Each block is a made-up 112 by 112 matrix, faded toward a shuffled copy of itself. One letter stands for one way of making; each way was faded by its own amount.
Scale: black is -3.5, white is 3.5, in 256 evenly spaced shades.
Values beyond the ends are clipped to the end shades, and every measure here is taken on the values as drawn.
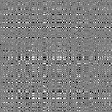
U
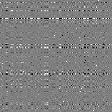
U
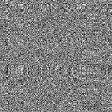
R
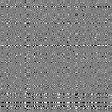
U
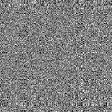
R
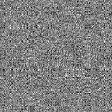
R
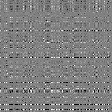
U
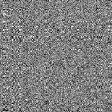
R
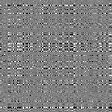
U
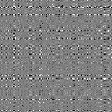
U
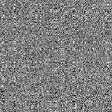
R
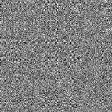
R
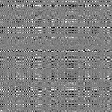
U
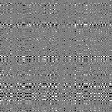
U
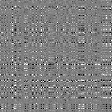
U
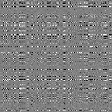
U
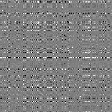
U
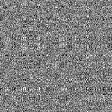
R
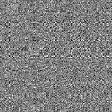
R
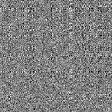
R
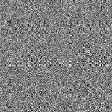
R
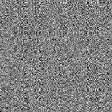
R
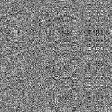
R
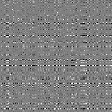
U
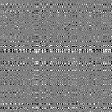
U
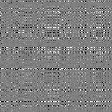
U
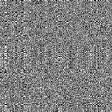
R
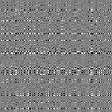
U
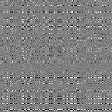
U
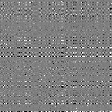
U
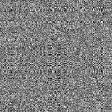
R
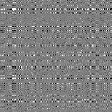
U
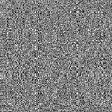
R
